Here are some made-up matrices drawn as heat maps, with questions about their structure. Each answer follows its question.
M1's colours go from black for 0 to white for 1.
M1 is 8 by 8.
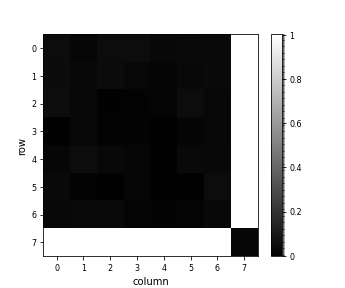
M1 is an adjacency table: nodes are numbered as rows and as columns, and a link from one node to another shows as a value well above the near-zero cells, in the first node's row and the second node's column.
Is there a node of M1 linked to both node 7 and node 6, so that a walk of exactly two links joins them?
no
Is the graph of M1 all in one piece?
yes
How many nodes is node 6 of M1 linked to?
1
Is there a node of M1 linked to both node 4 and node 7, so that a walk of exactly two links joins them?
no
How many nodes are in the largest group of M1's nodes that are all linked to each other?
2
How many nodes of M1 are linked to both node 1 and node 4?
1
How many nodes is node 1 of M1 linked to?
1
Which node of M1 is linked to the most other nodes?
node 7
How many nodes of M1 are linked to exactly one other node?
7
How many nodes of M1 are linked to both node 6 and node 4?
1
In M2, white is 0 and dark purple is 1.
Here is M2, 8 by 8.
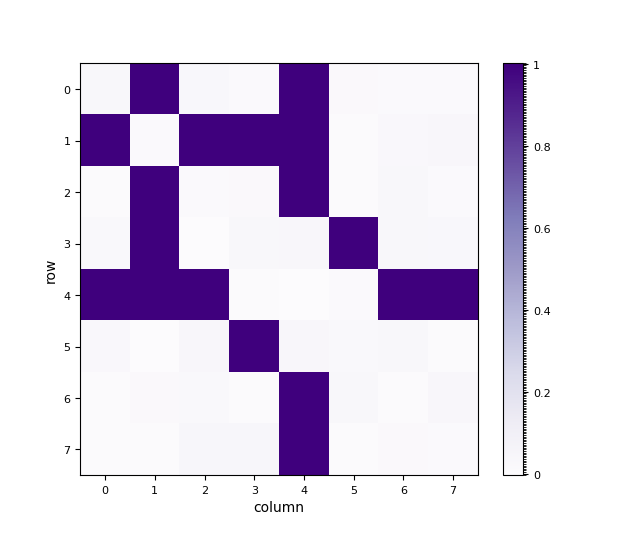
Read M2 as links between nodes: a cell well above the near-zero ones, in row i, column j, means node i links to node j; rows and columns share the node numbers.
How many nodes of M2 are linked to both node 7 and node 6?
1
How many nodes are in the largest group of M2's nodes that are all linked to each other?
3
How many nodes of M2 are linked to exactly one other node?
3
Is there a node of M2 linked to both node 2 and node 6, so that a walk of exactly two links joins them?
yes
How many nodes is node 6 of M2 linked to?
1
